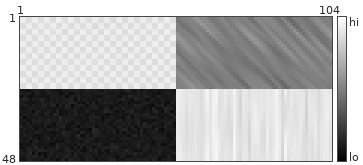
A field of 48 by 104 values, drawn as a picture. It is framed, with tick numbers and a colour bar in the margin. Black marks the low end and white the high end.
It is made of 2 by 2 panels. Panel 1,1: very high, checkered, faint in contrast. Panel 1,2: middling, slanting down to the right, faint in contrast. Panel 2,1: very low, fine-grained, faint in contrast. Panel 2,2: very high, streaked downward, faint in contrast.
